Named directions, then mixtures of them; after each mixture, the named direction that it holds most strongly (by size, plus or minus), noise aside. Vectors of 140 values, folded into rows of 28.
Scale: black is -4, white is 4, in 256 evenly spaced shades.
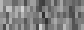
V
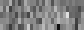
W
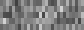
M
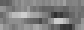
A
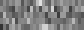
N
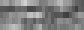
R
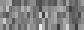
V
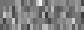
N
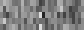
V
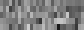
W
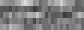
R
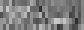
V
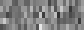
M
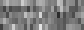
R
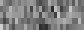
N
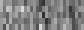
V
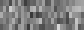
W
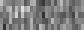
V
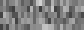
N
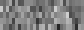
W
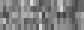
V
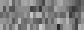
W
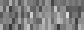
W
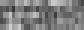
R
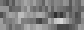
A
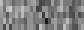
V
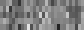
W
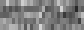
R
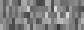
W
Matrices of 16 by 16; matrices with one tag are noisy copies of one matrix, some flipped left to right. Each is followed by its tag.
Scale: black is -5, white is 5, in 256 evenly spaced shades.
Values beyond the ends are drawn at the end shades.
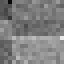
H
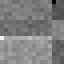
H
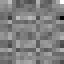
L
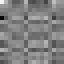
L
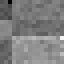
H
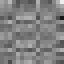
L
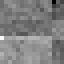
H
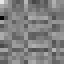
L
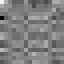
L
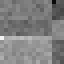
H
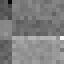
H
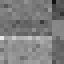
H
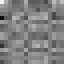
L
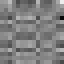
L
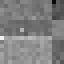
H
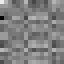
L
